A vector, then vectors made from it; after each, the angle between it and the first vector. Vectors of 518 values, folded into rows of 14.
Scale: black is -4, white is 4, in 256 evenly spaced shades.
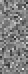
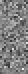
nearly parallel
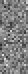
partly opposed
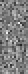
orthogonal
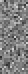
nearly parallel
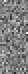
orthogonal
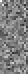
partly aligned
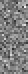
partly opposed
